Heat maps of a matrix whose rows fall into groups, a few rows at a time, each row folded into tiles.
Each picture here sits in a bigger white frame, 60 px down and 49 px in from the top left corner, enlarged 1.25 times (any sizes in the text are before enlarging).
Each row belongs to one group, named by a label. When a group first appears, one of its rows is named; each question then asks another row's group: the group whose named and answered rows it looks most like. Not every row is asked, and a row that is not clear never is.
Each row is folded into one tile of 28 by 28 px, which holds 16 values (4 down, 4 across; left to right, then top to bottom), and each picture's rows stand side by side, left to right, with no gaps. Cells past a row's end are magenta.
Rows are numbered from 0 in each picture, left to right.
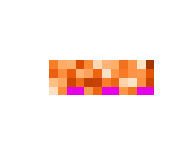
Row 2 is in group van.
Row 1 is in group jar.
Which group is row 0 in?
van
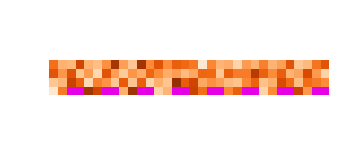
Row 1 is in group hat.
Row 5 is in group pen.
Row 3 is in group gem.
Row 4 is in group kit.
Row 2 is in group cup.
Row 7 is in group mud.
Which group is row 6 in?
van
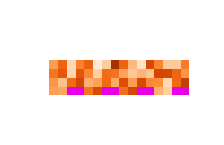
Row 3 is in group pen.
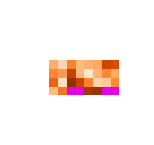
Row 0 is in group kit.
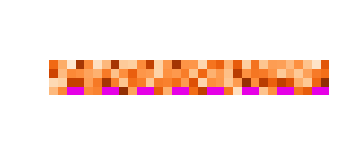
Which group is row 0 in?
van
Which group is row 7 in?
van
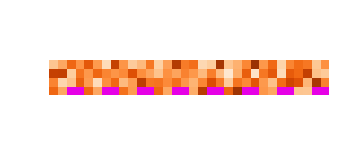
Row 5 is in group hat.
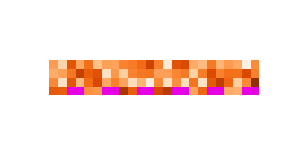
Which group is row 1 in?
jar
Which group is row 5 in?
pen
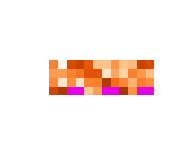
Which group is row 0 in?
cup
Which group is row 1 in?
jar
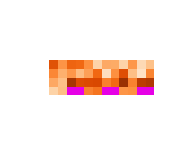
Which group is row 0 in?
gem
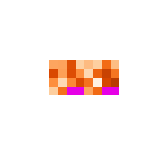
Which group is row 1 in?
kit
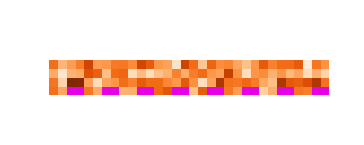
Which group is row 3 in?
hat
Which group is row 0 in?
gem
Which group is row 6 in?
gem
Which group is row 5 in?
jar
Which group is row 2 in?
gem
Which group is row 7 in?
gem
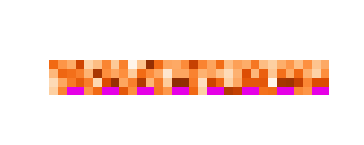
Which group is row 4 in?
gem
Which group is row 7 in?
jar
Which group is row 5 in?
hat
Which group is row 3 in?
gem
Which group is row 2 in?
hat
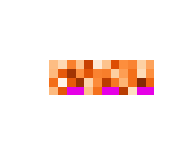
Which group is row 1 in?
van
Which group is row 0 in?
kit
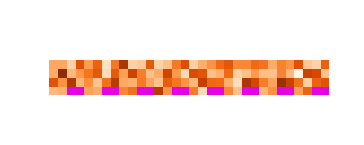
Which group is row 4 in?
mud
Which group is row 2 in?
van
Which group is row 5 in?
gem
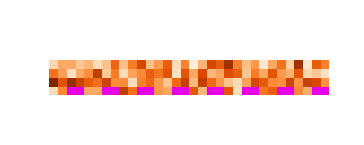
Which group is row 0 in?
jar
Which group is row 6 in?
kit
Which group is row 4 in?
mud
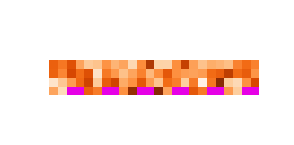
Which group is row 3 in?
mud
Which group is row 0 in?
pen
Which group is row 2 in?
hat
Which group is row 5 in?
pen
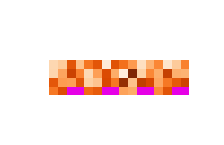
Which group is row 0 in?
kit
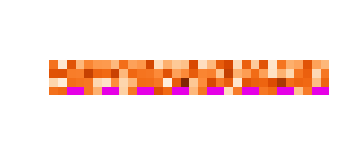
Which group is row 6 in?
gem
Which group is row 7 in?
jar
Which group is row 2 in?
van
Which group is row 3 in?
kit
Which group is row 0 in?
pen
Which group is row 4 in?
van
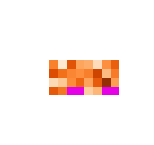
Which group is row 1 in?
mud
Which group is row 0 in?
pen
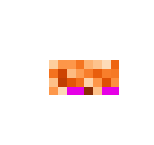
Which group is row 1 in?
mud
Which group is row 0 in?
mud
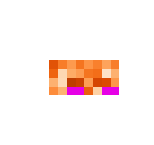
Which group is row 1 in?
mud
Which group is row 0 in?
gem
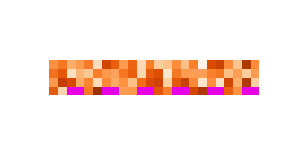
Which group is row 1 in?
cup
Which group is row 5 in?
cup
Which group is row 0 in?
mud
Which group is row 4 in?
cup
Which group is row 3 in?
kit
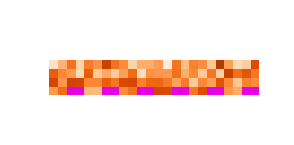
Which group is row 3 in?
kit
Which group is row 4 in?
hat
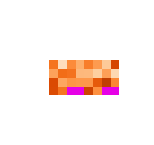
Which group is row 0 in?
kit
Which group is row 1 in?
hat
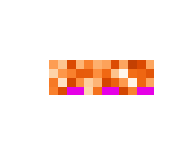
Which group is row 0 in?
cup
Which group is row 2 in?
cup
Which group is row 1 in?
van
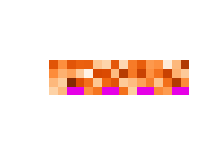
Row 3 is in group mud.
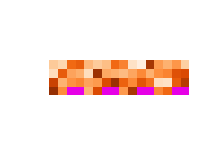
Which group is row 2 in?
hat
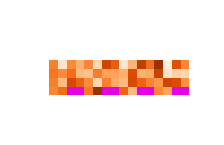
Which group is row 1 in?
cup
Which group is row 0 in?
kit
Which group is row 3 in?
gem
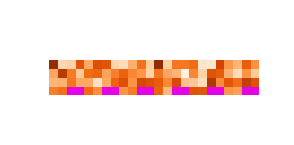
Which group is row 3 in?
gem
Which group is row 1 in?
pen
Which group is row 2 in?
kit
